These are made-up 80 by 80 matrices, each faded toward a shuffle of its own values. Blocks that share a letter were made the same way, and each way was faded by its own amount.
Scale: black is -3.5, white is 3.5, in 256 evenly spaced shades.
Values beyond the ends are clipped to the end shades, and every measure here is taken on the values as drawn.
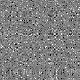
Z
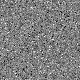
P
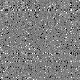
Z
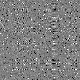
Z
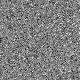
P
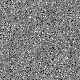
P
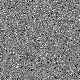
P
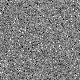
P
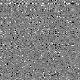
Z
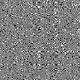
Z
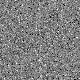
P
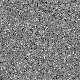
P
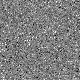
P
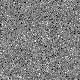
P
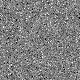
P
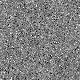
P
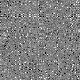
Z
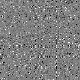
Z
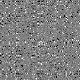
Z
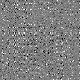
Z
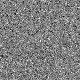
P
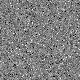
P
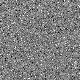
P
